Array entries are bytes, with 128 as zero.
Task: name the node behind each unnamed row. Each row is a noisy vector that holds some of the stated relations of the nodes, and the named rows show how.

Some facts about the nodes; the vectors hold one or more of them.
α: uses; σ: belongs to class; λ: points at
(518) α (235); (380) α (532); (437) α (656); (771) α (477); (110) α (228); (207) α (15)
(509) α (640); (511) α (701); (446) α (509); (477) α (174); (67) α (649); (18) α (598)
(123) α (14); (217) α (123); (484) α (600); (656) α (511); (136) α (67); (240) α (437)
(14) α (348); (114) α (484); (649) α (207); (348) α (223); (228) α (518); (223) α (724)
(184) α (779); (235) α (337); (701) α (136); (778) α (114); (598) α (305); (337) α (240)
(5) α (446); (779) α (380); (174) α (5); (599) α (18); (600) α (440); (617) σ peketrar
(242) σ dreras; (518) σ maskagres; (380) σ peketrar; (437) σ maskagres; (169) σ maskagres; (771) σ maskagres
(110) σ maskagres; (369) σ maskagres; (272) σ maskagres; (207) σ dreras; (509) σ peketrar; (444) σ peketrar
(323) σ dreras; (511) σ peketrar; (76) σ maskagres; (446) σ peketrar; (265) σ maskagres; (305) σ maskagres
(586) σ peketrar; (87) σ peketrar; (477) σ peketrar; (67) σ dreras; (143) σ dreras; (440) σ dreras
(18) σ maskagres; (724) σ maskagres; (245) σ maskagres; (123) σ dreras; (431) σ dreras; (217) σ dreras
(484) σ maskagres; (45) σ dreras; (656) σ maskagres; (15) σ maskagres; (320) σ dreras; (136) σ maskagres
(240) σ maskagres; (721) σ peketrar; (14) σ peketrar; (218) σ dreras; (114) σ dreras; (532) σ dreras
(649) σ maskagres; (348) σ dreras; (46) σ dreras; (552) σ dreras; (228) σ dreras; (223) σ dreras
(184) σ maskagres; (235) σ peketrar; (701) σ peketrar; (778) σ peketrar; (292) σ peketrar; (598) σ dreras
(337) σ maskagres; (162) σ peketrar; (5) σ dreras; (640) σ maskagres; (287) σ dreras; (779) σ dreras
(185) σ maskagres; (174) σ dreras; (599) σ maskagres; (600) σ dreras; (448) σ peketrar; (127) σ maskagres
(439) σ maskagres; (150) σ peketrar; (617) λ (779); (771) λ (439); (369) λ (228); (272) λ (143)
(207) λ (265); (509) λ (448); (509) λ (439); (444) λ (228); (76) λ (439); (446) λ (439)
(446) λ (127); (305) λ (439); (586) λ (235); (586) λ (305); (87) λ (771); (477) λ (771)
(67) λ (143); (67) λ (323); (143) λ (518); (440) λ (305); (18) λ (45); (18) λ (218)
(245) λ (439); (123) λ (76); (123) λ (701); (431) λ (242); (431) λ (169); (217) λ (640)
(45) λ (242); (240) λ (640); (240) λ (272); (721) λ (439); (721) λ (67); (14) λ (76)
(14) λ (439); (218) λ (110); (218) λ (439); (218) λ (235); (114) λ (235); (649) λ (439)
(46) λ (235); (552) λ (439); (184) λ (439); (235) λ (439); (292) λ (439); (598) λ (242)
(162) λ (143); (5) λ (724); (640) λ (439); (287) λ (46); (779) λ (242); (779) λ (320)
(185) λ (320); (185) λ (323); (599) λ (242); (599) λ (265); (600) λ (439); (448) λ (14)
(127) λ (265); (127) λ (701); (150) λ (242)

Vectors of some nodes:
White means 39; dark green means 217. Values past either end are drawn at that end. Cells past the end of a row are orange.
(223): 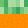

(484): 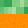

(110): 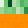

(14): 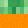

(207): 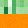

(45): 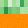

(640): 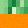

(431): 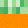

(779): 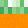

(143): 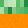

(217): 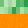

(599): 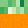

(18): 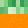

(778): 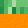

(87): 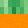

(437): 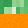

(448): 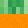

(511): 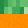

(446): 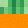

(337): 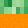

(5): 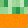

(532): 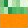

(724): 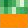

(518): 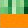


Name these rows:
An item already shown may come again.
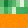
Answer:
(724)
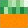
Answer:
(380)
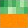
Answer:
(136)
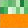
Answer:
(599)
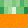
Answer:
(185)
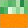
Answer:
(599)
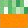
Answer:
(184)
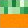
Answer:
(15)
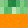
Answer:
(305)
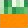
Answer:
(228)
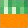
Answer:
(240)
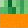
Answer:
(235)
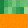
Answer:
(511)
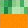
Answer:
(265)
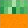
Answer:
(778)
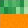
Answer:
(701)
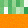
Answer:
(184)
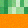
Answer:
(169)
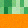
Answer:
(265)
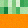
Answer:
(598)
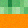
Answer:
(76)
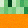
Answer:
(110)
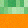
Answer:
(127)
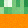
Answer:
(67)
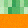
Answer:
(440)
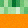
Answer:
(649)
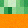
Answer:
(323)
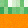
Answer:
(779)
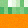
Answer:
(779)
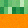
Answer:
(444)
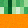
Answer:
(439)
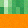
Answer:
(721)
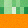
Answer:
(185)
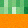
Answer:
(272)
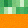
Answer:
(369)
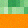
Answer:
(245)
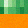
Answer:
(162)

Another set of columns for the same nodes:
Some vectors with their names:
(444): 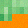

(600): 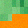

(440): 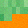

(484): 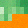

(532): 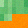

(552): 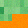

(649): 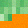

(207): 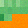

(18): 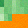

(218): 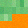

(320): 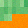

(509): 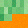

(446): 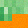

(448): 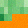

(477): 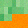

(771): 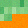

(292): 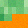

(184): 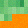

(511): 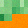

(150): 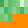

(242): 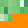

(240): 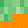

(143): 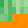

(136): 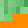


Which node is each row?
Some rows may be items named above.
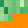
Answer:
(779)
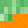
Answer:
(649)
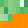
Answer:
(242)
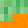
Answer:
(724)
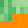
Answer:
(143)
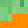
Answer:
(369)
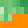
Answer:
(484)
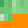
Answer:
(185)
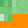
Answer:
(185)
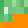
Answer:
(235)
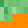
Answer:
(599)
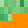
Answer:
(127)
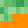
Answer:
(439)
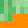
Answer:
(143)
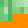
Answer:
(162)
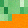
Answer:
(45)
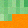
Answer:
(169)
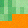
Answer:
(143)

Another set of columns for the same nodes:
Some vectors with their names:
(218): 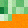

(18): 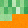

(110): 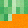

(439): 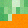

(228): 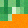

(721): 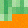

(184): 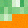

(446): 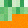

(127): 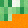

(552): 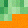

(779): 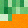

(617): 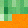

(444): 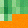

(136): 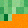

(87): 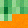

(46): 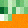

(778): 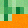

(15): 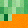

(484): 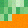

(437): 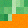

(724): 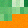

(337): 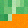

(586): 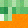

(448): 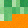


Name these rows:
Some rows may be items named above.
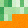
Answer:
(640)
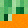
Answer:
(701)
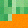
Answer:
(518)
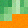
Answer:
(240)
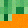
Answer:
(511)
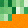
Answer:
(272)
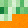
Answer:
(235)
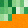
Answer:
(272)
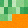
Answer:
(599)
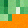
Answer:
(217)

